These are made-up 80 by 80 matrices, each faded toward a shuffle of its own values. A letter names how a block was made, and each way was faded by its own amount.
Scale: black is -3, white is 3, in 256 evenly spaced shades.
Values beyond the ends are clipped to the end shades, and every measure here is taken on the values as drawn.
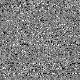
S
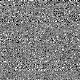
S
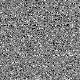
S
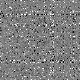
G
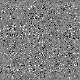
G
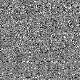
S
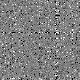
G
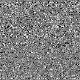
S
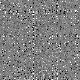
G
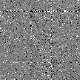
G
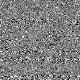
S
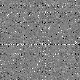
G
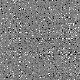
G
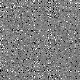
G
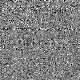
S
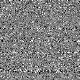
S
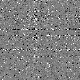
G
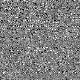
S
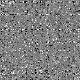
G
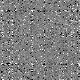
G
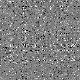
G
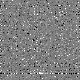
G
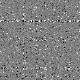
G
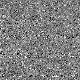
S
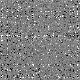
G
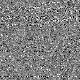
S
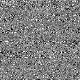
S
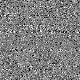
S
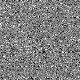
S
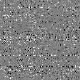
G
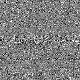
S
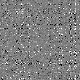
G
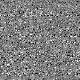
S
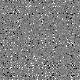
G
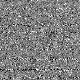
S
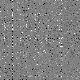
G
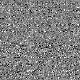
S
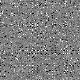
G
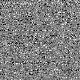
S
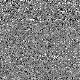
S
